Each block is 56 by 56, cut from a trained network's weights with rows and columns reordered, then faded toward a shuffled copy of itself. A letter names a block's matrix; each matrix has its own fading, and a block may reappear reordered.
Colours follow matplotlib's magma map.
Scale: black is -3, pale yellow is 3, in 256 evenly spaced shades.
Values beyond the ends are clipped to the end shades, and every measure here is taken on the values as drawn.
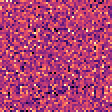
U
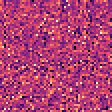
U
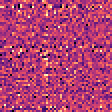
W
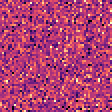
U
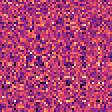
W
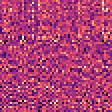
W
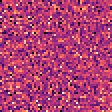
U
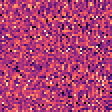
U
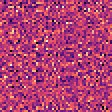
W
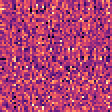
W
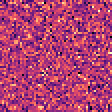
U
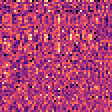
W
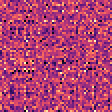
W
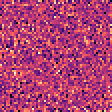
U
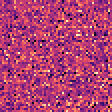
U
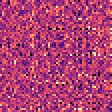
W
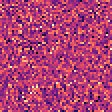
U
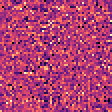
U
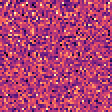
U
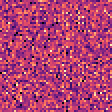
U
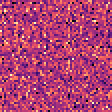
U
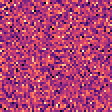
U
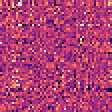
W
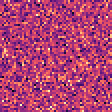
U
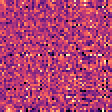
W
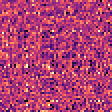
W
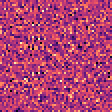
U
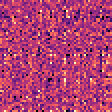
W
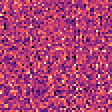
U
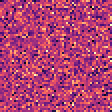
U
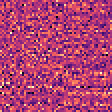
W
